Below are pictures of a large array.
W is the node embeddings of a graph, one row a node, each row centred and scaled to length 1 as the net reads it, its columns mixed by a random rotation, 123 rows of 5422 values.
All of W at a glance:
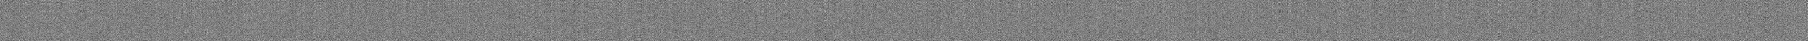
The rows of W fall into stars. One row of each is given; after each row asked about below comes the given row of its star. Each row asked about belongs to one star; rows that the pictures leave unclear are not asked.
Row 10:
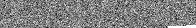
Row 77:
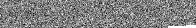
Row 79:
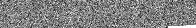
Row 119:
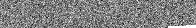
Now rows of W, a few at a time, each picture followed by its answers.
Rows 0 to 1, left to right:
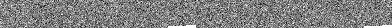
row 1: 77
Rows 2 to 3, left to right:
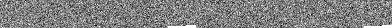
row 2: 10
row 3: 10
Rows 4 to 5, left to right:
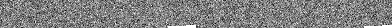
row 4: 79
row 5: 79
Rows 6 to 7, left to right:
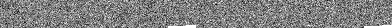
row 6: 119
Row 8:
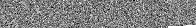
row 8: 119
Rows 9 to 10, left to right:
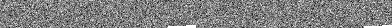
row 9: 77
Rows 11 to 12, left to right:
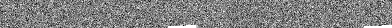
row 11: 77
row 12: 10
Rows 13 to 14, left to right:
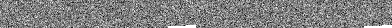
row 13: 10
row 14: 77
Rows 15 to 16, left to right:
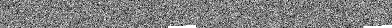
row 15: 119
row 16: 10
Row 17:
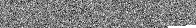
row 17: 10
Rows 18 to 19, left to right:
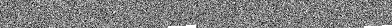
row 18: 77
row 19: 79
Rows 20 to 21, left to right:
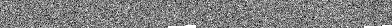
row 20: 77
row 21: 79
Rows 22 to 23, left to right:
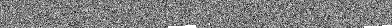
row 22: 119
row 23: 10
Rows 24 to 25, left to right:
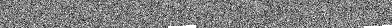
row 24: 119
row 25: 77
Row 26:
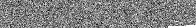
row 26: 119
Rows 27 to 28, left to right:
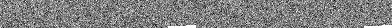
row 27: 10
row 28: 119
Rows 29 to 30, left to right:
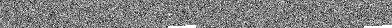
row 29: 79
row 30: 119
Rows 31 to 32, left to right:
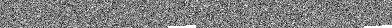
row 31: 10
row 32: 77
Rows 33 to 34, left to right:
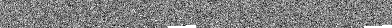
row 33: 10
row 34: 77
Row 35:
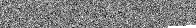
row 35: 77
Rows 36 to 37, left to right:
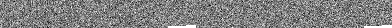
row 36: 10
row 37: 119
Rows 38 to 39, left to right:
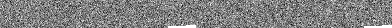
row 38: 10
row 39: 10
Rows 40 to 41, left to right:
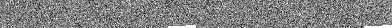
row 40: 79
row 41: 119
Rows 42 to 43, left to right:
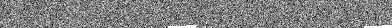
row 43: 119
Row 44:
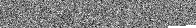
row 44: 77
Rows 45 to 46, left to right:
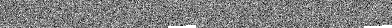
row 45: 119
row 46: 77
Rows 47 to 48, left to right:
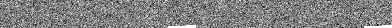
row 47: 79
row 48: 119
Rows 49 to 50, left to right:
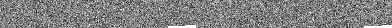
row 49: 79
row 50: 10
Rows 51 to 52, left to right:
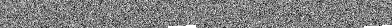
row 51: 77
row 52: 77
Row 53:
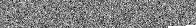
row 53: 119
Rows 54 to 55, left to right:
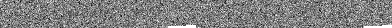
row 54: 77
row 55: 10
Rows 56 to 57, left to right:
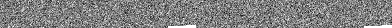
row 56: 119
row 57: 77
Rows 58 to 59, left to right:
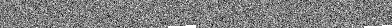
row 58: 79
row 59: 79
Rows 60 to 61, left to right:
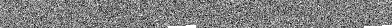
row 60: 10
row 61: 77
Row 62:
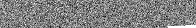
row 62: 10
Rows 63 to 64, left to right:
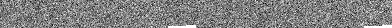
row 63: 79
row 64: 77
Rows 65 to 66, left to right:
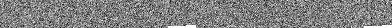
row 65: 10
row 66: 10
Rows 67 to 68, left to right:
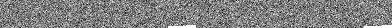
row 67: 119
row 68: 119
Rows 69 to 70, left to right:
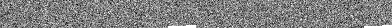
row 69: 79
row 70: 119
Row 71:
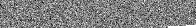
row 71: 79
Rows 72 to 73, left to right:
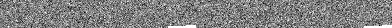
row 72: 119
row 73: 77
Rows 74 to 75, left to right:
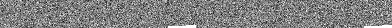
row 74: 79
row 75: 119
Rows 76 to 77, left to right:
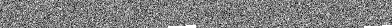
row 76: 77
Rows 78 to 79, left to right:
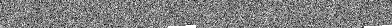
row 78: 79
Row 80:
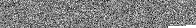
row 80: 119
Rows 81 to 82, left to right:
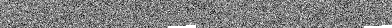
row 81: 77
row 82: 119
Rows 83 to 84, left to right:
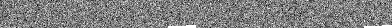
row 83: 79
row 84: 10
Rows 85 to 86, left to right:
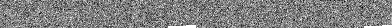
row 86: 119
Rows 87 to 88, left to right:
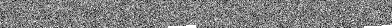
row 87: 77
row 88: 10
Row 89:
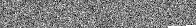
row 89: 79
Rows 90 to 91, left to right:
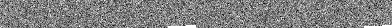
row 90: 10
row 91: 77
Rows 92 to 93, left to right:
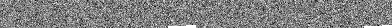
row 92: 79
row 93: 119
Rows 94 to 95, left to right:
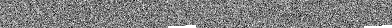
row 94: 10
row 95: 10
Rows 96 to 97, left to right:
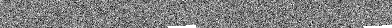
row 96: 10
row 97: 10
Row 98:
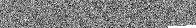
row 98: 10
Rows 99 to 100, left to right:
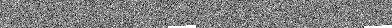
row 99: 79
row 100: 79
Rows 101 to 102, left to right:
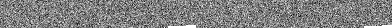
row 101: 119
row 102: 10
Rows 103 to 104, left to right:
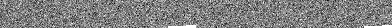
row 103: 79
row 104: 119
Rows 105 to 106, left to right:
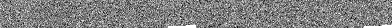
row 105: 10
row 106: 77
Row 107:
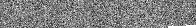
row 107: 79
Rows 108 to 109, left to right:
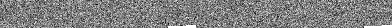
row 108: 79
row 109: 79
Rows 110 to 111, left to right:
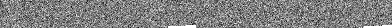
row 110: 79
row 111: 77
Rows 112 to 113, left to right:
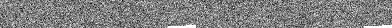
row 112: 77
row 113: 79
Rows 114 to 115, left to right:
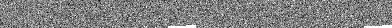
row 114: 10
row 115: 79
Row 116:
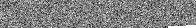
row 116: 119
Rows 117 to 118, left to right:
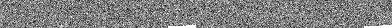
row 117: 119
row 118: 119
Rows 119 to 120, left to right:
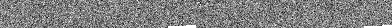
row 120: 77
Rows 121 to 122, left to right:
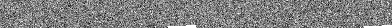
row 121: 10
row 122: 10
